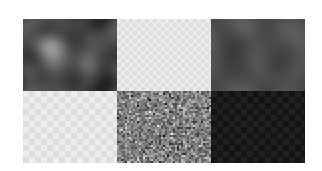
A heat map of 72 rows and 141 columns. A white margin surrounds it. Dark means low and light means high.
It is made of 2 by 3 panels. Panel 1,1: low, smooth. Panel 1,2: very high, checkered, faint in contrast. Panel 1,3: low, smooth, faint in contrast. Panel 2,1: very high, checkered, faint in contrast. Panel 2,2: middling, fine-grained, strong in contrast. Panel 2,3: very low, checkered, faint in contrast.
